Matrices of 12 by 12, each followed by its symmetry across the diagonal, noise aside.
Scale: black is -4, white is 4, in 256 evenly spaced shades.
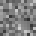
antisymmetric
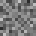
symmetric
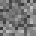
symmetric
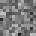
neither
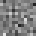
antisymmetric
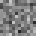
neither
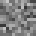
neither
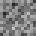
symmetric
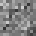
symmetric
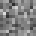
antisymmetric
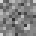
symmetric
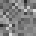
symmetric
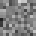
antisymmetric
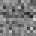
neither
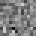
neither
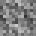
antisymmetric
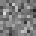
neither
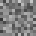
antisymmetric
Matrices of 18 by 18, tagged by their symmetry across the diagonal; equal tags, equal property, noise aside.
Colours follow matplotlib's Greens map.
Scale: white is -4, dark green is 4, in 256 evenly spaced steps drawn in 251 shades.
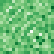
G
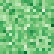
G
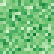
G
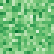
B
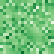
B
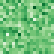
B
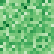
G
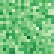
B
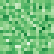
B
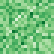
G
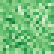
B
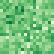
G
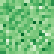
G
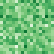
B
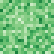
G
